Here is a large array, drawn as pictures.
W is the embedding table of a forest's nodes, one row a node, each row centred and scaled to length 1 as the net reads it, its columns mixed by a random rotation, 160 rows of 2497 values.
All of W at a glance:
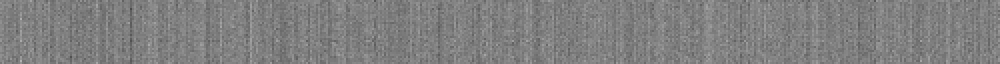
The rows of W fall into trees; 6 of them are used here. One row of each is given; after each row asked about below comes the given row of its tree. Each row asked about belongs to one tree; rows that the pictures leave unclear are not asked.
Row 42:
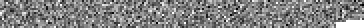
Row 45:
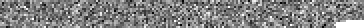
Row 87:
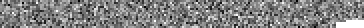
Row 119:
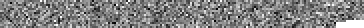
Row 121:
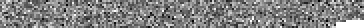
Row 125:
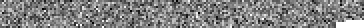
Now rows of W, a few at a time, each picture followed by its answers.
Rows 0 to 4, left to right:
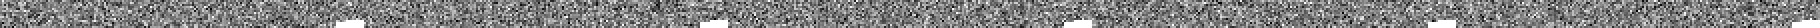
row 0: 87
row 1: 119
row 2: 119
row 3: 125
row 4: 119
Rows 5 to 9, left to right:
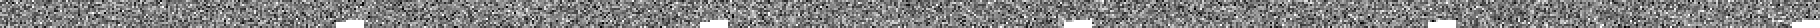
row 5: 42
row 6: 121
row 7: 87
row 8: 125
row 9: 45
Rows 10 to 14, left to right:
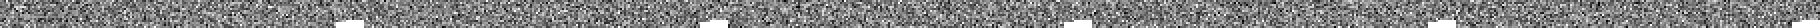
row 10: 45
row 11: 42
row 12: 87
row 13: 42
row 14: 42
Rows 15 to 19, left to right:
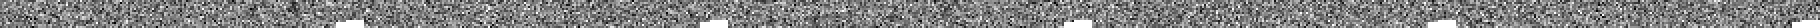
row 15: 119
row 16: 42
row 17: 121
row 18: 45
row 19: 42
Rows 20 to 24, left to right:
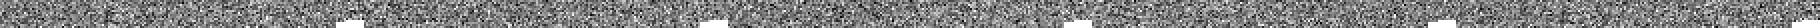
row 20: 42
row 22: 45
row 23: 121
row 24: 42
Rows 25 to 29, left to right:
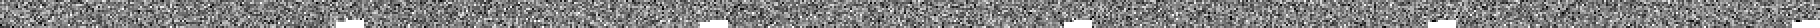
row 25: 87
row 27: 42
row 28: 125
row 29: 125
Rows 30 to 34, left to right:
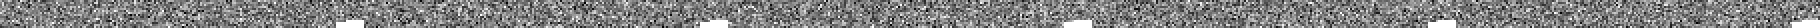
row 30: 121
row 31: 87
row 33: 125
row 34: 42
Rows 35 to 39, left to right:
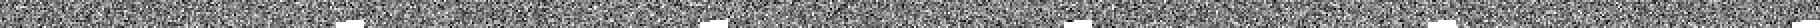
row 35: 45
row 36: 119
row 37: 125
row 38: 45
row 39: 42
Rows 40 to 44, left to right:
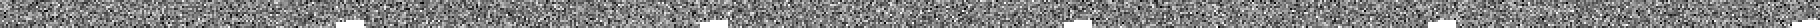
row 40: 121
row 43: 42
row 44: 121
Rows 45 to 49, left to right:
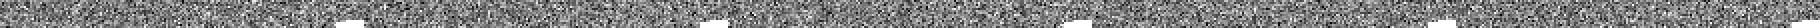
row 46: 45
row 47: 119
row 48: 121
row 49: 45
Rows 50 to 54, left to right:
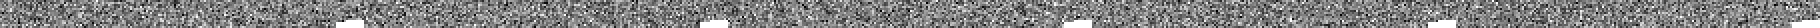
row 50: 125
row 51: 42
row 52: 119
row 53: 121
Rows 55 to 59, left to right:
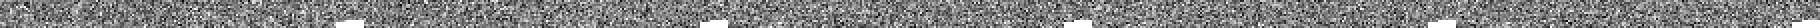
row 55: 45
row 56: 125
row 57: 121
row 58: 121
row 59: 121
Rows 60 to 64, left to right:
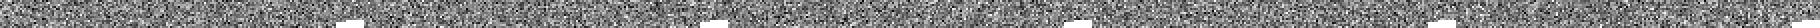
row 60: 121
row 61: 119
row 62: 119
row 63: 42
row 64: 45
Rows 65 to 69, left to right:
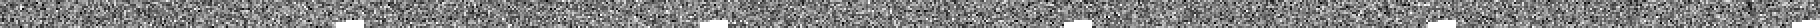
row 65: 45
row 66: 45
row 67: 121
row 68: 119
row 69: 119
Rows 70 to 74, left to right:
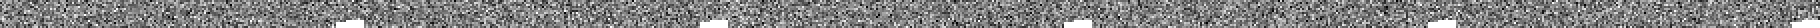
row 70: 121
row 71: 42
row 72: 121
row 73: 119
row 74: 42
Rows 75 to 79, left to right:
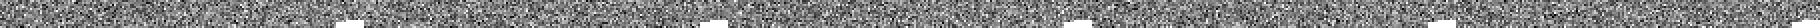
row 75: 45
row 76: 121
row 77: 45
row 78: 45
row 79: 42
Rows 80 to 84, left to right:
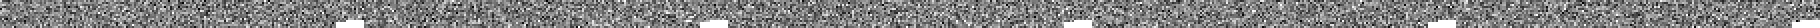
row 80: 42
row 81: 45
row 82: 45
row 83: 121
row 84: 125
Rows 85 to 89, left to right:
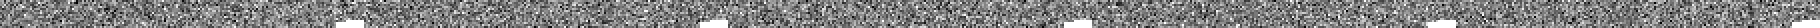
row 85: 45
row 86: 42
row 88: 45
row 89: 119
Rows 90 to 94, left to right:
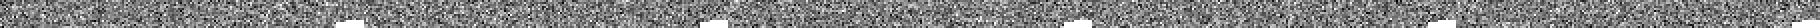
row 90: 119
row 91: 42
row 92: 121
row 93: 119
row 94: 121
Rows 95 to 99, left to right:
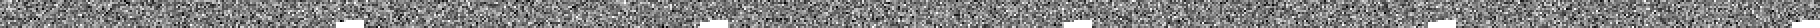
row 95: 125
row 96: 87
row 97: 45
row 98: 119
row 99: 125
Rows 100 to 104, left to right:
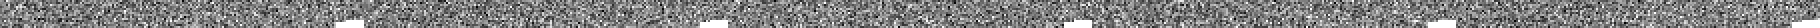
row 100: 45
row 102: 121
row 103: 45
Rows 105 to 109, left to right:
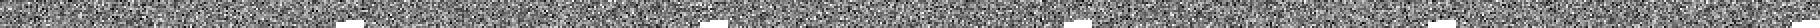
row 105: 125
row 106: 119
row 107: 42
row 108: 125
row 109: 119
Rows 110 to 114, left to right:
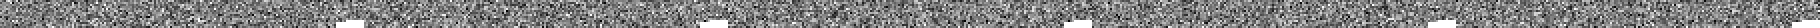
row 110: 121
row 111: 125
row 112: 125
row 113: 119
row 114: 125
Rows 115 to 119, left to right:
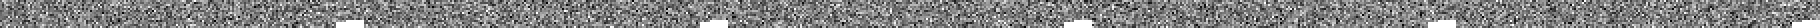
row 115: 119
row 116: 42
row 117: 121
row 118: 45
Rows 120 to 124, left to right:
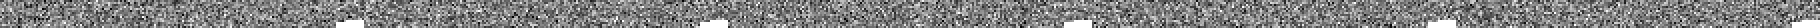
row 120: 125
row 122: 119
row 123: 87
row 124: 42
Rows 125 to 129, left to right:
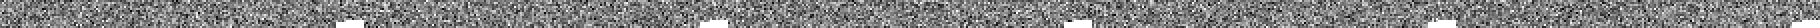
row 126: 87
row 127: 125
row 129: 45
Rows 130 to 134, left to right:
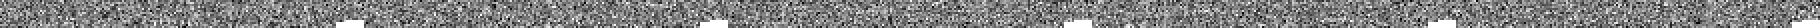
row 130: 125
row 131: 87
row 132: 121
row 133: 121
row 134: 42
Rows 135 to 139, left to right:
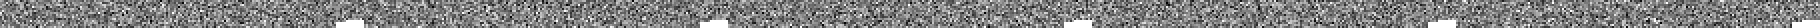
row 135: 42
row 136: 42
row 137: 42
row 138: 121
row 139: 121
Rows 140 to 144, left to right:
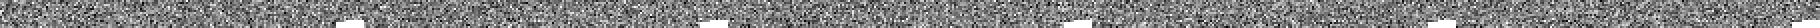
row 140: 42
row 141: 45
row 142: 45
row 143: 121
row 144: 121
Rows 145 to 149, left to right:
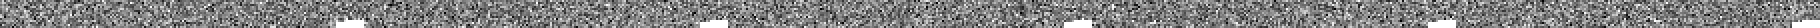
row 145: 87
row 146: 45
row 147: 119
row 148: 45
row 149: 121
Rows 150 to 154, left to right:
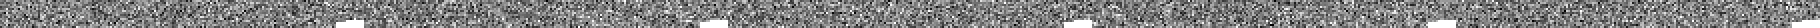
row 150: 119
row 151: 45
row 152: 42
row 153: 45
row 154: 45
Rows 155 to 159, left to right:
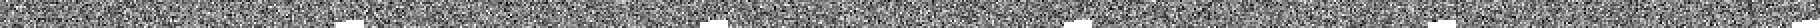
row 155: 45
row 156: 42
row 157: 42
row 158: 125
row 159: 119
